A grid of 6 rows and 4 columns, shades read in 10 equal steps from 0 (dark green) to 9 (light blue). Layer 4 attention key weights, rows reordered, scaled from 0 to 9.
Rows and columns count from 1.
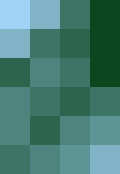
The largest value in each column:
9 7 5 7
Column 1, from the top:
9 7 2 4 4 3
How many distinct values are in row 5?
3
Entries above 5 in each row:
2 1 0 0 0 1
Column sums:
29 23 19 15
